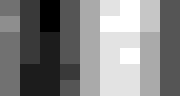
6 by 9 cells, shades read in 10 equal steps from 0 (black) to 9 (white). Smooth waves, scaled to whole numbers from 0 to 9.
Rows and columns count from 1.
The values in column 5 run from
6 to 6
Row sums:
42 44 41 42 39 40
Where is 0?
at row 1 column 3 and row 2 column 3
